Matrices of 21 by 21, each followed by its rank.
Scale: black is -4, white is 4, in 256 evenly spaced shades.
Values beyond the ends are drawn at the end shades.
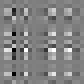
one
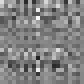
three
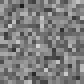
full rank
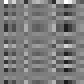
one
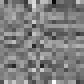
three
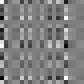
one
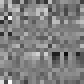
three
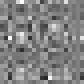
three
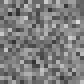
full rank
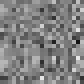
three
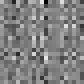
three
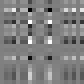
one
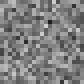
full rank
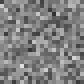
full rank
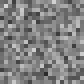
full rank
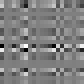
one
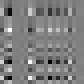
one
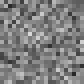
full rank
